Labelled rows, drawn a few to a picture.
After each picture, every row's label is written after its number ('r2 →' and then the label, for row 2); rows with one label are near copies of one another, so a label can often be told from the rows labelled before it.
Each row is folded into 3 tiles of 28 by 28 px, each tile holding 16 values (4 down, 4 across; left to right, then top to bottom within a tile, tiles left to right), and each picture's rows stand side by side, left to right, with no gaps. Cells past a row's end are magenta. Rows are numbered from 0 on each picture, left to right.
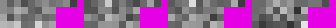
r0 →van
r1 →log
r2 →log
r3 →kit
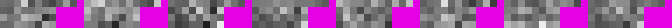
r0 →log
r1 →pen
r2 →kit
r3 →kit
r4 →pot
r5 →log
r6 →van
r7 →kit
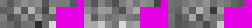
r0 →kit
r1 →van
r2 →kit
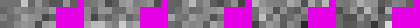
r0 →log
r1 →van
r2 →log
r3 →pot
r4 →kit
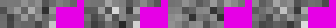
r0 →kit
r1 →kit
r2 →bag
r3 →kit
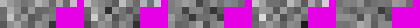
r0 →pot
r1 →pot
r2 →bag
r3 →pot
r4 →bag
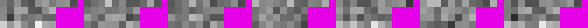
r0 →van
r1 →log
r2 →log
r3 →pot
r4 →van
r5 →pen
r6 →van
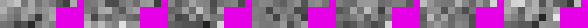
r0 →pen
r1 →van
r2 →kit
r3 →bag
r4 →kit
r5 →pot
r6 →pen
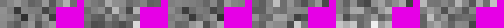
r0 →bag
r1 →kit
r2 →bag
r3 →log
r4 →van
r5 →pot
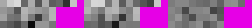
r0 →pen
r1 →pen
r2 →bag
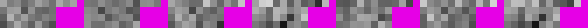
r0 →pot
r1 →bag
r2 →pot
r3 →pen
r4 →log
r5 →pot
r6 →pen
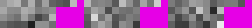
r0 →pen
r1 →pot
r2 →kit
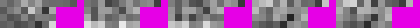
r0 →kit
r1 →van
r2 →van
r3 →pen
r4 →pen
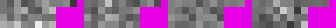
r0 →van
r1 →log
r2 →bag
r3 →kit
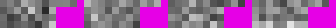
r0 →kit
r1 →pot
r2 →log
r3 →van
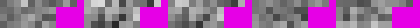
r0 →log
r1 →pen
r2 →pen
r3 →bag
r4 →van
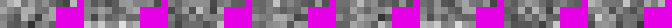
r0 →pen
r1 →van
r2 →kit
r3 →log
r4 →log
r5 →van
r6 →kit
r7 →pot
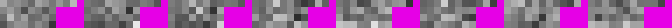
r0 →pot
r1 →kit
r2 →kit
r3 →log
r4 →van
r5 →log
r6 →pen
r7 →van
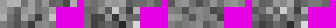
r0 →pen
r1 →kit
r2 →bag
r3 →kit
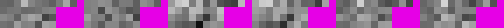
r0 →log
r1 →bag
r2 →pen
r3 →pen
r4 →log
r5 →log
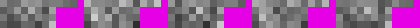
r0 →kit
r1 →pot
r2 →kit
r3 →pot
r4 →kit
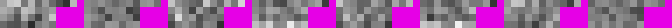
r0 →pen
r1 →bag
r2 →pot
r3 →van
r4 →pot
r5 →van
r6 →pen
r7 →bag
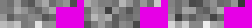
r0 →van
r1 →pot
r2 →van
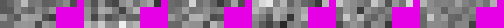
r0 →log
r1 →van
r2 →log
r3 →pen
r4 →pot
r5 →pot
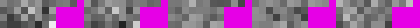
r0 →kit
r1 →kit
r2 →log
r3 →bag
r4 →pot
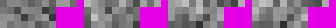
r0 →bag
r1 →pot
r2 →pen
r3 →pen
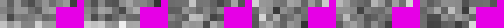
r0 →van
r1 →van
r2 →log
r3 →pot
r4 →pot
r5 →kit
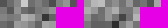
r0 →log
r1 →pen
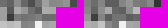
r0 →van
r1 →van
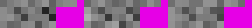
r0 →bag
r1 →bag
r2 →bag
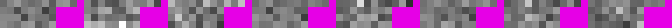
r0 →bag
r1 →van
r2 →pot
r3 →bag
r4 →log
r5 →bag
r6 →log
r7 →kit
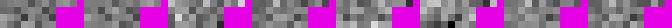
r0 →bag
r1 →bag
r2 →pot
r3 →log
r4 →van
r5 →pen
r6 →log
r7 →log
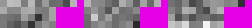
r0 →pen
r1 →pot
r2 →van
